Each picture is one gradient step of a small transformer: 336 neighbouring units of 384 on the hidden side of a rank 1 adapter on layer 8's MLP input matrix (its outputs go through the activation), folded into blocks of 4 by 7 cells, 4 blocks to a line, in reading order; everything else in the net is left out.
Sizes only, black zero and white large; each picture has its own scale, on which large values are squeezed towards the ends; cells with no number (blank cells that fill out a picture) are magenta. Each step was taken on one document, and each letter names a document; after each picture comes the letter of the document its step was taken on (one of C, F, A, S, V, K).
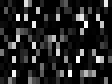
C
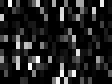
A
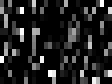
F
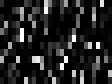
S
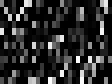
C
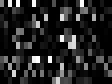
A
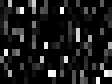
F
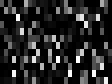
C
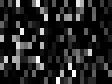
A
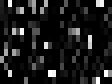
F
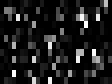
C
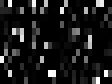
F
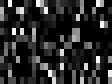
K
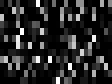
A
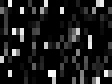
F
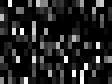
K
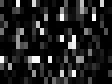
A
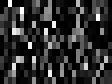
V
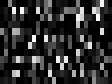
V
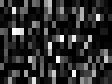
V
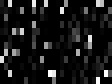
F
